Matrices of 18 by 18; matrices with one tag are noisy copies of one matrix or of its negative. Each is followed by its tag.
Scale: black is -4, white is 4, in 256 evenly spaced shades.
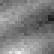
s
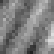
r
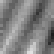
r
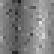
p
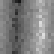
p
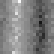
p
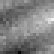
s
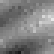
s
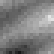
s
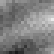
s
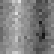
p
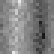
p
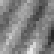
r
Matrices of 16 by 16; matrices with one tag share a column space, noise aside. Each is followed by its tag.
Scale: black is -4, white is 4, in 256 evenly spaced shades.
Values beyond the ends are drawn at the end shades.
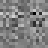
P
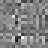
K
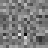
K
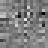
P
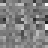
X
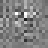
P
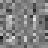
K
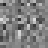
X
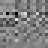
P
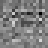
P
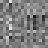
K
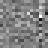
P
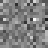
X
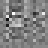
P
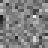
K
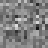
X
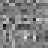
X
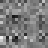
K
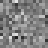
K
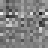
P
